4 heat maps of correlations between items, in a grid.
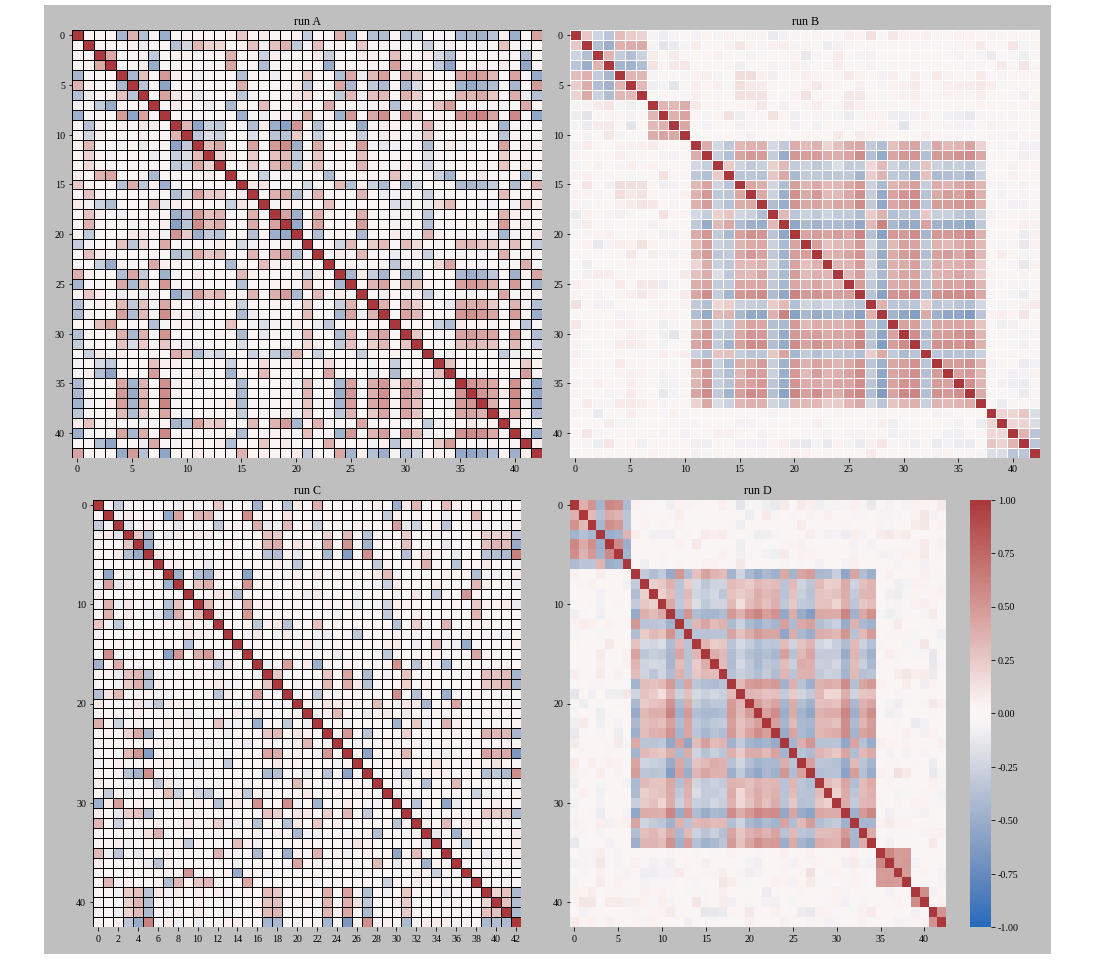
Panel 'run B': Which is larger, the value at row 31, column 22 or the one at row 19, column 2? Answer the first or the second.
the first
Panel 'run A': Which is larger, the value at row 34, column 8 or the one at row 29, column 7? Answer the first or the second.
the first
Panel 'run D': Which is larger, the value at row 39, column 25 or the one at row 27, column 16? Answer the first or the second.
the second
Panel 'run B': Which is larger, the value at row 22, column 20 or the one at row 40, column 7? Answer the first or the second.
the first
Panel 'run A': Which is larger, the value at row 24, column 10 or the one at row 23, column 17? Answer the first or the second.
the second
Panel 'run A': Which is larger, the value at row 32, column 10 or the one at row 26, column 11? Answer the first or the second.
the second
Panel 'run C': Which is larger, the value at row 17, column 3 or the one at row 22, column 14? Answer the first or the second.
the first
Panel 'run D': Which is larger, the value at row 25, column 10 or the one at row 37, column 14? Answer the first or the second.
the first
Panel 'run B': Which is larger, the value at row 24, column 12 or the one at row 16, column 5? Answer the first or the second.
the first
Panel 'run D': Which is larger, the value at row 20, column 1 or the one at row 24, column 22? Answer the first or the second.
the first
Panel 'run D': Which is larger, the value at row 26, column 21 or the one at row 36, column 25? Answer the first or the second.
the second
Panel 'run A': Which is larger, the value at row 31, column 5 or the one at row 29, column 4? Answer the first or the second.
the second
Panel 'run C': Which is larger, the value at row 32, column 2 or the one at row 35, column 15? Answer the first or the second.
the second
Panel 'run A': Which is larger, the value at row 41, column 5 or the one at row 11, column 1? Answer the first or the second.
the second
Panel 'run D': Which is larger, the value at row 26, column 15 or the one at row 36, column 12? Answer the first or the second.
the first
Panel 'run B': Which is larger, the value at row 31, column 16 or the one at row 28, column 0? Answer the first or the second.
the first
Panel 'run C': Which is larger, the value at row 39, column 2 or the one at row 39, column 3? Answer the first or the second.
the second
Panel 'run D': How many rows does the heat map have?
43
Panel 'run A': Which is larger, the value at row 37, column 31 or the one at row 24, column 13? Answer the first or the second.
the first
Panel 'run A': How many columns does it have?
43
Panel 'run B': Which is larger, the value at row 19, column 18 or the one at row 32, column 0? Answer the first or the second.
the first
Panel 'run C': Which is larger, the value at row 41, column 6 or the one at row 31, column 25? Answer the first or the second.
the second
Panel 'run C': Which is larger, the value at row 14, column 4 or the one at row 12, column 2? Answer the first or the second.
the first
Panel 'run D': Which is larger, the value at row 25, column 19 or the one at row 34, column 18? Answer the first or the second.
the second
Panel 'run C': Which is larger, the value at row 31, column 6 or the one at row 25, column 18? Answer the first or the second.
the second
